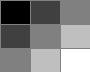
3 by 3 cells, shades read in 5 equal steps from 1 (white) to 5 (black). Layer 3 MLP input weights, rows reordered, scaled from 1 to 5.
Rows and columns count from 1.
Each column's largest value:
5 4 3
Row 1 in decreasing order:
5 4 3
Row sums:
12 9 6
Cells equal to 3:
3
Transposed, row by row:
5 4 3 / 4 3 2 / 3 2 1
